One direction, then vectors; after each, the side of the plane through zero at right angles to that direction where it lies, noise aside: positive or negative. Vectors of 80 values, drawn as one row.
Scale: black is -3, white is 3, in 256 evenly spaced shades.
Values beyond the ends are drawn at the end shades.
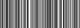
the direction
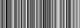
positive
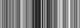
positive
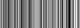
negative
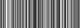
negative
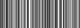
positive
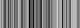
negative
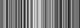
positive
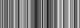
positive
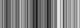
positive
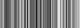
positive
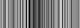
negative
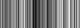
positive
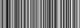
positive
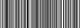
positive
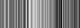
positive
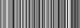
negative
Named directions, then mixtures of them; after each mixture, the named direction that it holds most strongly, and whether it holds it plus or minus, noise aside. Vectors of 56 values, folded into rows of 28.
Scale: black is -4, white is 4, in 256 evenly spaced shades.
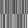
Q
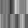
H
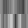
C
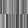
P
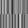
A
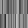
P, minus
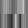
C, minus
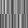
A, plus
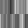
H, plus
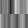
H, plus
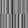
A, plus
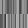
P, minus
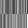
Q, plus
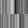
H, minus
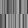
P, minus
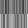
Q, plus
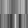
C, minus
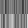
Q, plus
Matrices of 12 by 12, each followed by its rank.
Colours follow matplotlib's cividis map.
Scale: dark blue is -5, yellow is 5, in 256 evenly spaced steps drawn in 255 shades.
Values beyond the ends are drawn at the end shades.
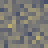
full rank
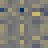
two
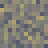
full rank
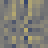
two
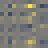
two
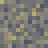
full rank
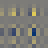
one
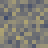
full rank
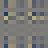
one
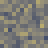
full rank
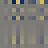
one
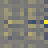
two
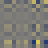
one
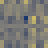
two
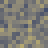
full rank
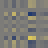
one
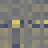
two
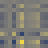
one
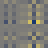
one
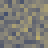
full rank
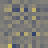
two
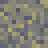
full rank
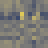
two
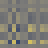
one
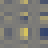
one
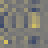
two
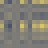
one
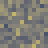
full rank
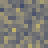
full rank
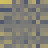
two
